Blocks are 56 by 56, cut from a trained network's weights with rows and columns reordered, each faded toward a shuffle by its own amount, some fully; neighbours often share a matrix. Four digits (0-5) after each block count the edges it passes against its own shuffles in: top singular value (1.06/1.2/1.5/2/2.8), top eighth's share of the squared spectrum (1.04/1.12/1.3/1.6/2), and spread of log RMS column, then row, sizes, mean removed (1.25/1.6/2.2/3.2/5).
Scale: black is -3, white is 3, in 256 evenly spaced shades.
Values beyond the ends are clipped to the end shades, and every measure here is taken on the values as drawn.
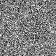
0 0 0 0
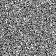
0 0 0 0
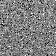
0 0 0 0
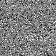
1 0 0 0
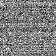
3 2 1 0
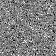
0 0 0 0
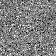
0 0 0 0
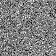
0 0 0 0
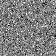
0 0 0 0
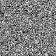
2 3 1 0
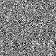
3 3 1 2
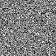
2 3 1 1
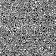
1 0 0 0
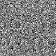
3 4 2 2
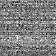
3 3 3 1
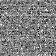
2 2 1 0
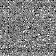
2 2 1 0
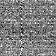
3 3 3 0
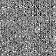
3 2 0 2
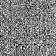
2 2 0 2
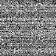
3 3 2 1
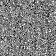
1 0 0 0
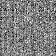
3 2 0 2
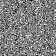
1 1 0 0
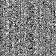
2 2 0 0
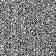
1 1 0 0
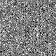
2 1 0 1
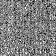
2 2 0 1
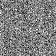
1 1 0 0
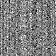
3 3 1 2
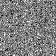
1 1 0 0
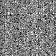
2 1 0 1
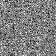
0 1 0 0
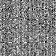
3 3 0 2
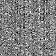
2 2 0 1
